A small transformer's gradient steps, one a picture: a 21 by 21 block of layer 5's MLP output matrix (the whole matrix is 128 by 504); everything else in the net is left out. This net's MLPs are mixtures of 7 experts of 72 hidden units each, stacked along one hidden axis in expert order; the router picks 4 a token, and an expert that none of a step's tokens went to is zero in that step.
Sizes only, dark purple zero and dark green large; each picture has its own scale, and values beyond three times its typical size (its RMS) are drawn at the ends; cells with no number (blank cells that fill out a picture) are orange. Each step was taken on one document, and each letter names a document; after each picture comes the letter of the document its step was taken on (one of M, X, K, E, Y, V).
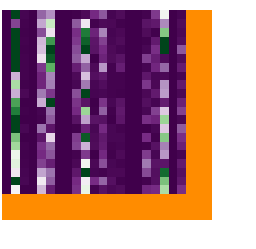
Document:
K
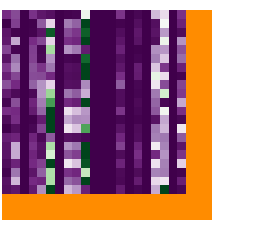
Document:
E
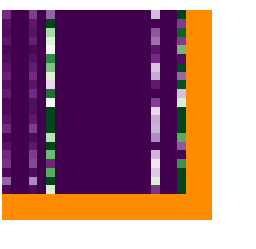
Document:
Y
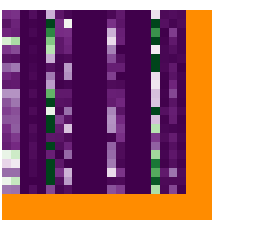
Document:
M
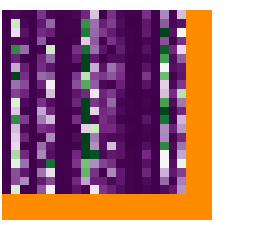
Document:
K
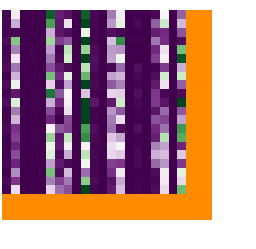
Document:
E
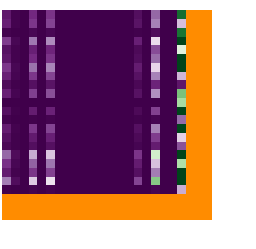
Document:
Y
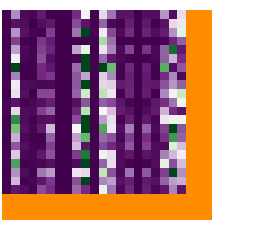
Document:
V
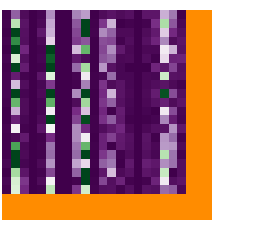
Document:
K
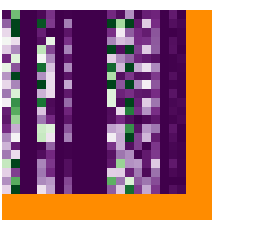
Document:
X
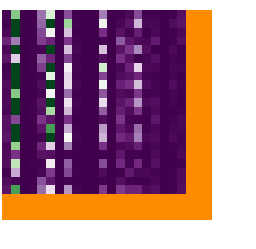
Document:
X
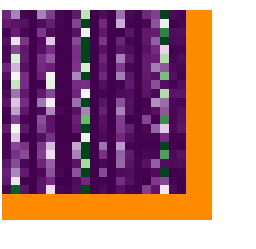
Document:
K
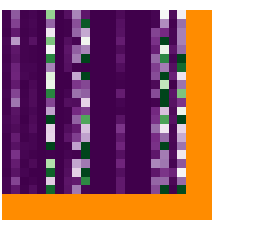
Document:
E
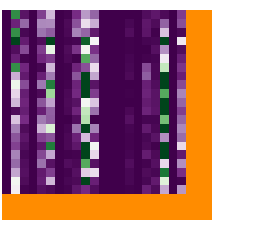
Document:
K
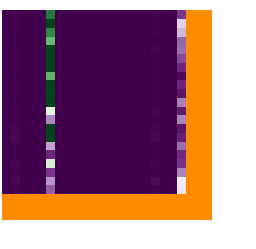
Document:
Y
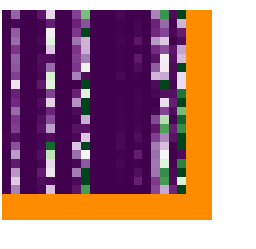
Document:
E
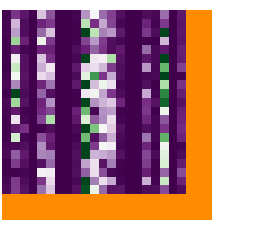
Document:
K
